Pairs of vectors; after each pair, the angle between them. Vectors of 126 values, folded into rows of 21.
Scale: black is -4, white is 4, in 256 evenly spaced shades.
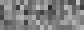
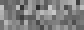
nearly opposite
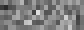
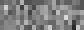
orthogonal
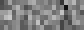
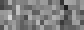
nearly parallel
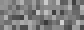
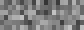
nearly opposite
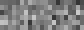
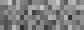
partly opposed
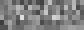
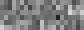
partly opposed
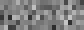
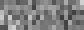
nearly opposite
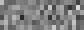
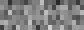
partly aligned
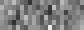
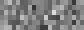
partly aligned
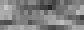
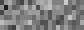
partly opposed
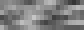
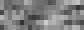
nearly opposite
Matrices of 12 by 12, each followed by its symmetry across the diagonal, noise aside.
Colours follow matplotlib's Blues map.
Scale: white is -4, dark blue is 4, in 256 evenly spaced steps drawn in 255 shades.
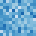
neither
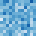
neither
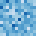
symmetric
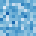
neither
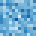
antisymmetric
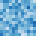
antisymmetric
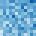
antisymmetric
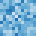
symmetric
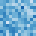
antisymmetric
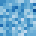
neither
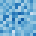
symmetric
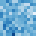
antisymmetric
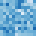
neither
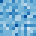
symmetric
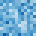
neither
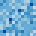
symmetric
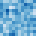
antisymmetric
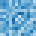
symmetric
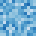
symmetric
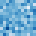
antisymmetric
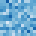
neither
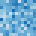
antisymmetric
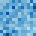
symmetric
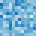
neither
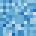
antisymmetric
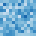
neither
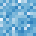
symmetric
